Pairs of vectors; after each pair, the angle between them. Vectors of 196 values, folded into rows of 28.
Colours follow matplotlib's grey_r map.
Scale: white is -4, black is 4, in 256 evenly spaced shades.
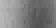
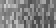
partly aligned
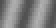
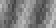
nearly opposite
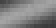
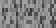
orthogonal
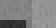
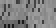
partly aligned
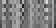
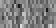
partly opposed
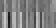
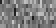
orthogonal
